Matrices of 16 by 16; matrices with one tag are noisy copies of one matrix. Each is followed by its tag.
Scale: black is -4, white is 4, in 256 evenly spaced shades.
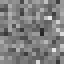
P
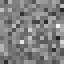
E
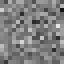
E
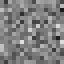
E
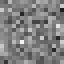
E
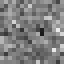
P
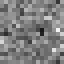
P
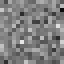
E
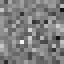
E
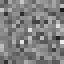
E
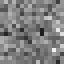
P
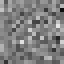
E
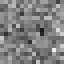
P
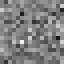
E
